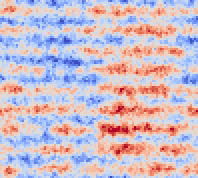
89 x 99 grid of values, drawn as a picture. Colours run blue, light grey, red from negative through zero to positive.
Horizontal stripes repeat 9 times down the table. Overall the values sit about 50% of the way up the scale. The values follow a bell shape. No single row or column stands out from its neighbours.
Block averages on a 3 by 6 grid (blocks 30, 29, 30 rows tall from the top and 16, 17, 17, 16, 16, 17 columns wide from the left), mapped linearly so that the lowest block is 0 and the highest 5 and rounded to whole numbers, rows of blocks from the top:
2 0 2 3 4 2 | 3 2 1 5 5 3 | 2 2 2 5 5 4
